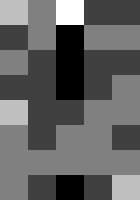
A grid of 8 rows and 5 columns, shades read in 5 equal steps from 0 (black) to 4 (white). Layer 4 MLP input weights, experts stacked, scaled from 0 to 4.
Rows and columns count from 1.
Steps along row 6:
down up same down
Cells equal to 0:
4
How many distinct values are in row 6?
2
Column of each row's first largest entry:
3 2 1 5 1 1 1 5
